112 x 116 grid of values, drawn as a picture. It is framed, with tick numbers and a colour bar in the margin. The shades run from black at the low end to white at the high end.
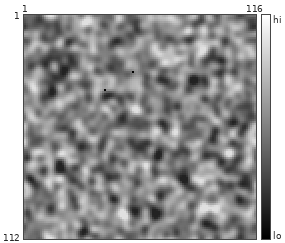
Seam: none. Grain: blotchy. Mirror symmetry: none. Slope: none. Histogram: bell-shaped. Average level on the scale: 50%. Lone odd cells: 2, each lower than its neighbours.
